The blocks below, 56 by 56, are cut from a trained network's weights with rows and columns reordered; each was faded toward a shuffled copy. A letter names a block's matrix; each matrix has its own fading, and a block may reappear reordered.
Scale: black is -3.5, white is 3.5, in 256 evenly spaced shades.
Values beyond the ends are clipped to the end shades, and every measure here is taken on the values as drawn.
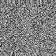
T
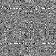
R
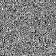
T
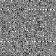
R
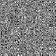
R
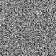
T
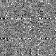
R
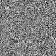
T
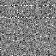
R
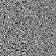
R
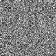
T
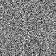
T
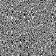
R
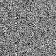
T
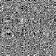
R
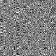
R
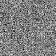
T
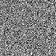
T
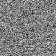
T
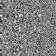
R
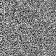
T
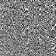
R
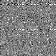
R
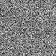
T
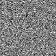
T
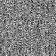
T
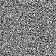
T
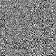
R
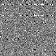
R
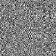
R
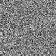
T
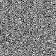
T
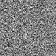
T
